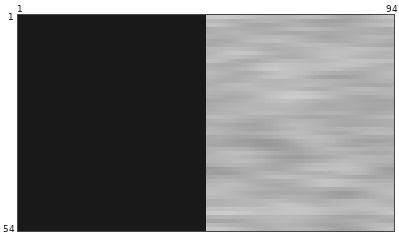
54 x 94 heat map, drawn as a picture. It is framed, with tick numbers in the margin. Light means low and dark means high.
It is made of 1 by 2 panels. Panel 1,1: very high, flat. Panel 1,2: low, streaked across, faint in contrast.
